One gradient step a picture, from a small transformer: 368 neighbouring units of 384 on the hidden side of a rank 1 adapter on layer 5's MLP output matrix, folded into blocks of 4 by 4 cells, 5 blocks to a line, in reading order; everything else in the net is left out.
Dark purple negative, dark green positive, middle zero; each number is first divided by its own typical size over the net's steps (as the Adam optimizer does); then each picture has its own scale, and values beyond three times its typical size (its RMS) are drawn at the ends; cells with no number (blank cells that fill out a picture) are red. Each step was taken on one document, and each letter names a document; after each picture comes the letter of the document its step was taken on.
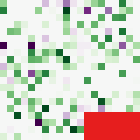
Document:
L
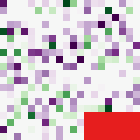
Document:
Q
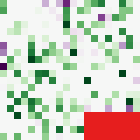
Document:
L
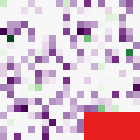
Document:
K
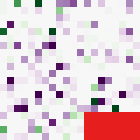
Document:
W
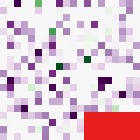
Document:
W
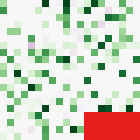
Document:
L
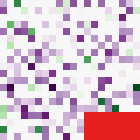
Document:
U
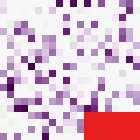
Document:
U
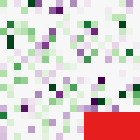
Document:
U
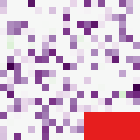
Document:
K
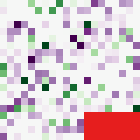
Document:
K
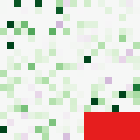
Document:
W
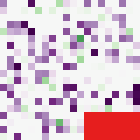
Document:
K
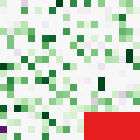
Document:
U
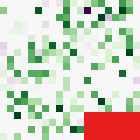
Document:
L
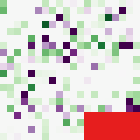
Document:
L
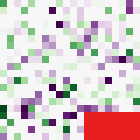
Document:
U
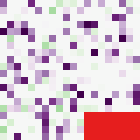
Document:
K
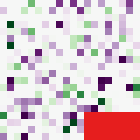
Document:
U
